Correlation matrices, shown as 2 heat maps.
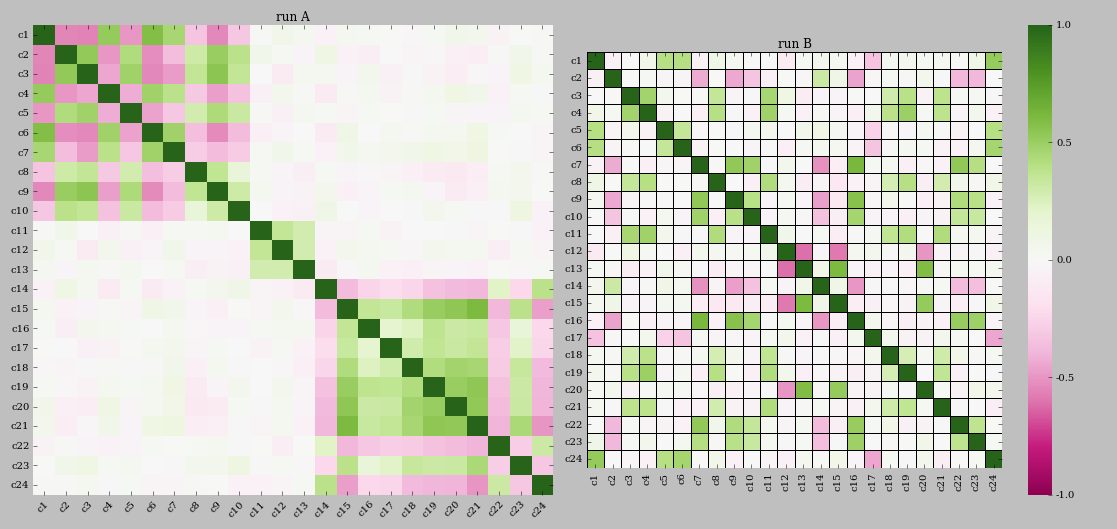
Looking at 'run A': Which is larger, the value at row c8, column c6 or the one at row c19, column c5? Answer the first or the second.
the second
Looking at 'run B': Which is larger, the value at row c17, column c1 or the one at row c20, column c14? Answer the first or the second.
the second
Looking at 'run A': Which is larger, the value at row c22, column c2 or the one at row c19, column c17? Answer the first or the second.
the second
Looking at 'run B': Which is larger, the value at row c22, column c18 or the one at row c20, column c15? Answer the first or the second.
the second
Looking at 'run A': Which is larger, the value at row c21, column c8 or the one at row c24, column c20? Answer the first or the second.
the first
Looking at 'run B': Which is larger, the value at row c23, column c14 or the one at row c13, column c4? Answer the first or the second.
the second
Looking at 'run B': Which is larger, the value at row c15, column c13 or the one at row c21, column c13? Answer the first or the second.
the first
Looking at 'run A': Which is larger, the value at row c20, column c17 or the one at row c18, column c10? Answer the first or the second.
the first
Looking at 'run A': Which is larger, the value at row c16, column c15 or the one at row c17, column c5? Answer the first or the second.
the first
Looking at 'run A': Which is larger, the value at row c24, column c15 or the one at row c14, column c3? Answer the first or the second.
the second
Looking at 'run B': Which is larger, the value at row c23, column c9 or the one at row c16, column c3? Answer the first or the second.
the first
